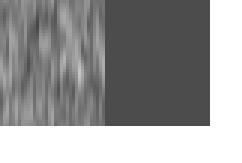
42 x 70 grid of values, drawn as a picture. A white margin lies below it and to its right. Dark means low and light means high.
It is made of 1 by 2 panels. Panel 1,1: middling, streaked downward. Panel 1,2: low, flat.
